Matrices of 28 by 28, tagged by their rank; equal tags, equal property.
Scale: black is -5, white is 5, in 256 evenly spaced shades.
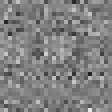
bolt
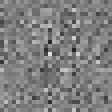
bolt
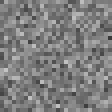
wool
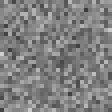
wool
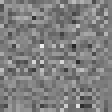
bolt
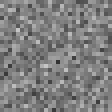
wool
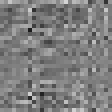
bolt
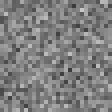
wool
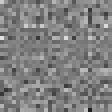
bolt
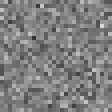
wool
